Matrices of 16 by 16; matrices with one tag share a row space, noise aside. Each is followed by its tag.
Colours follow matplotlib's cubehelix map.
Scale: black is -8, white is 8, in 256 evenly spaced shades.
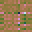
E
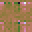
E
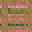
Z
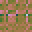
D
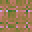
D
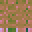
D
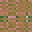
D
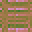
Z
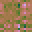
E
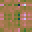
E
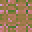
D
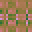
D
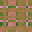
D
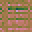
Z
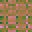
D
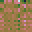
E
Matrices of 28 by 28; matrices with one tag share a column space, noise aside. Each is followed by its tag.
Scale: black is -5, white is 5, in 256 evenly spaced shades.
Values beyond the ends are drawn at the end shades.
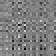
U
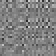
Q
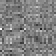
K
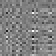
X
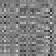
X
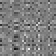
U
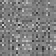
U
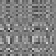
K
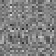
K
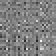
U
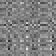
U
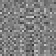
X
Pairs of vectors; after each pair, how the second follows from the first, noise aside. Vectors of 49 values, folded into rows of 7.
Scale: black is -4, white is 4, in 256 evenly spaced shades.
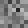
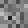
reversed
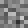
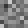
wrapped around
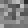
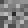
wrapped around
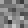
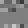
partly zeroed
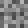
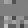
partly zeroed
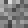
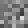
wrapped around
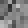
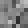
reversed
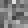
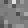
partly zeroed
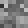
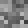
reversed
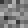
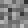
wrapped around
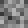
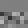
partly zeroed
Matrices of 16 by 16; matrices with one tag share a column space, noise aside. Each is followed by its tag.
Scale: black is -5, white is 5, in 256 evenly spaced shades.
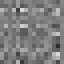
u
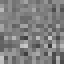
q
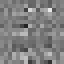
u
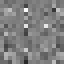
u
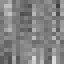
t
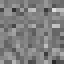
u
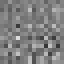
q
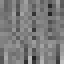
t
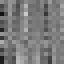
t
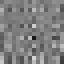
q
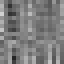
t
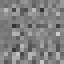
u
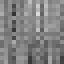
t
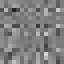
u
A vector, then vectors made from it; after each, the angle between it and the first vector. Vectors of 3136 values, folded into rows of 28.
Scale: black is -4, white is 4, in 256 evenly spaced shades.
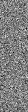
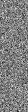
partly aligned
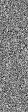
partly opposed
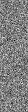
orthogonal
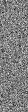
partly opposed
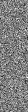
nearly parallel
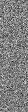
partly opposed
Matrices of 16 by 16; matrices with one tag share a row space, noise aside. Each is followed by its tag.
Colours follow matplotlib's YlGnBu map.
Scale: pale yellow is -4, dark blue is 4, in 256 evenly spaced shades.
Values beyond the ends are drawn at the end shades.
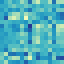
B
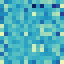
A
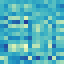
B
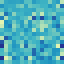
A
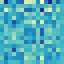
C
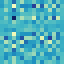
C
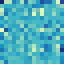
A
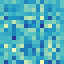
C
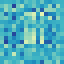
C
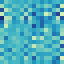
A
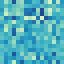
C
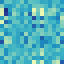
A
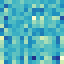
A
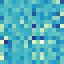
A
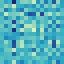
C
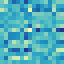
B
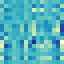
A
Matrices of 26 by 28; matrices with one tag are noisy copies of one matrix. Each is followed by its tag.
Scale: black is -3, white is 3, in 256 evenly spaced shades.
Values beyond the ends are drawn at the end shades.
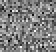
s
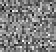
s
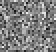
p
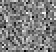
p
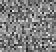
s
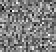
s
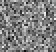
p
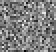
p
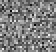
s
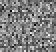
s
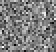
p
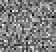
s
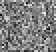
p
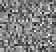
s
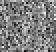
p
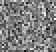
p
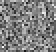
p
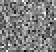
p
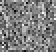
p
